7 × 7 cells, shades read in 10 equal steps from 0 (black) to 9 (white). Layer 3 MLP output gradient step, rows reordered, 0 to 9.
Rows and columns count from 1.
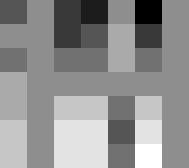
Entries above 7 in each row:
0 0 0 0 0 3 3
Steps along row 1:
up down down up down up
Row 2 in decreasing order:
6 5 5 5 3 2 2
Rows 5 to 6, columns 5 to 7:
4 7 5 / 3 8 5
